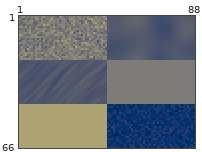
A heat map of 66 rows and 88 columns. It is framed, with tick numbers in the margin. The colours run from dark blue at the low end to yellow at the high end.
It is made of 3 by 2 panels. Panel 1,1: middling, fine-grained. Panel 1,2: low, smooth, faint in contrast. Panel 2,1: low, slanting up to the right, faint in contrast. Panel 2,2: middling, flat. Panel 3,1: high, flat. Panel 3,2: very low, fine-grained, faint in contrast.
